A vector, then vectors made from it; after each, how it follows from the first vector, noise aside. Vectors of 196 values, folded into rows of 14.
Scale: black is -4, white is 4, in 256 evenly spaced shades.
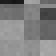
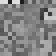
sign-scrambled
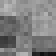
reversed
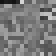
sign-scrambled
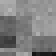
reversed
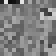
sign-scrambled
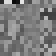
sign-scrambled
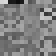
sign-scrambled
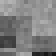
reversed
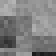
reversed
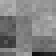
reversed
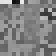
sign-scrambled
